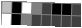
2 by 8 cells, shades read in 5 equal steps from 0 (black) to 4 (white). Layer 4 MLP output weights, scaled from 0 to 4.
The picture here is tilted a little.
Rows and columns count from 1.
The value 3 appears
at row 1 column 1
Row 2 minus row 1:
1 0 -2 -1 0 1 1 0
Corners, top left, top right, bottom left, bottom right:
3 1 4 1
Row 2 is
4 0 2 1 1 1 1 1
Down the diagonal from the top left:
3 0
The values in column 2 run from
0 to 0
